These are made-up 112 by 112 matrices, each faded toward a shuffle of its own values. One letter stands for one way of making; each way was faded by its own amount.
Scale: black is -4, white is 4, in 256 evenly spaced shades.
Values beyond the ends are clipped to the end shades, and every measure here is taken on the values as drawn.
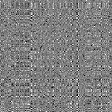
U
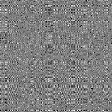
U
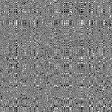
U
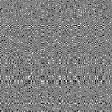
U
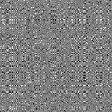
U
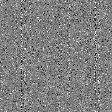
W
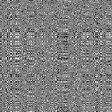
U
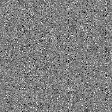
W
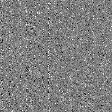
W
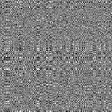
U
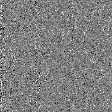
W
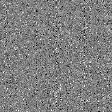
W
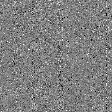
W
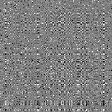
U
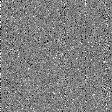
W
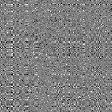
U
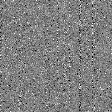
W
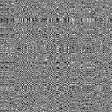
U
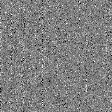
W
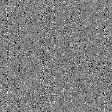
W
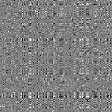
U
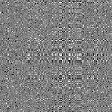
U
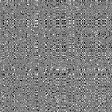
U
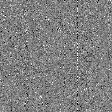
W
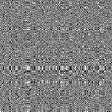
U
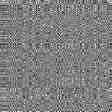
U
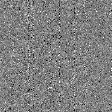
W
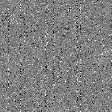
W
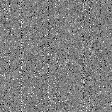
W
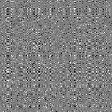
U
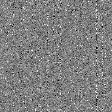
W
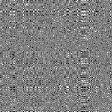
U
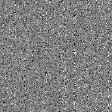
W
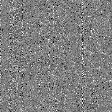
W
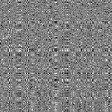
U
